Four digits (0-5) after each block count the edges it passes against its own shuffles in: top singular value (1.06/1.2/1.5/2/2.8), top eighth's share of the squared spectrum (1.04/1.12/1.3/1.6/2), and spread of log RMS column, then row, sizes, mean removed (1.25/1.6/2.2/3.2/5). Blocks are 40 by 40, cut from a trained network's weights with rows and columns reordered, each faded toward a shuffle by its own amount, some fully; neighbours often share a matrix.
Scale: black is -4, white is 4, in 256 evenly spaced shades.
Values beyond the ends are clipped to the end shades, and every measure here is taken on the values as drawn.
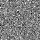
1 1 0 0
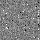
2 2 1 0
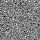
0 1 0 0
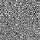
3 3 1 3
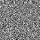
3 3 1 1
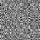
4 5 3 2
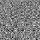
3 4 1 2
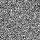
0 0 0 0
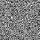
3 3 1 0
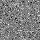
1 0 0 1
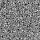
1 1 0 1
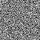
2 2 0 0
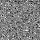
2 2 0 1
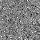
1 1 0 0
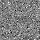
0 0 0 0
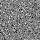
0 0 0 0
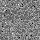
0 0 0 0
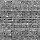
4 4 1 2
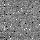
1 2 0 0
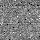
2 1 0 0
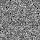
0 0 0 0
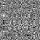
3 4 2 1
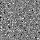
1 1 0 1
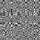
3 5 2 2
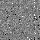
2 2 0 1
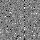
2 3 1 0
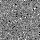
0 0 0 0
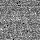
2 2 0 0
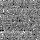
2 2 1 0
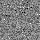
0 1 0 0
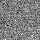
0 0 0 0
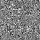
2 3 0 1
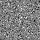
0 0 0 0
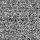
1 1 0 1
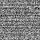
3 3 0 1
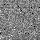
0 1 0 0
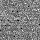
1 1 0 0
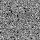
0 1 0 0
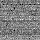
3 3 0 1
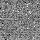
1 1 0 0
